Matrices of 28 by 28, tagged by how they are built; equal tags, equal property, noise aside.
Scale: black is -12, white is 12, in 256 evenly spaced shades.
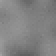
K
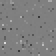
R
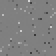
R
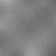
K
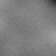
K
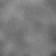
K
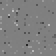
R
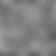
K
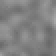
K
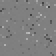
R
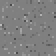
R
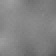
K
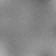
K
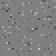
R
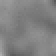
K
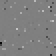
R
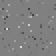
R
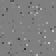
R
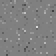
R
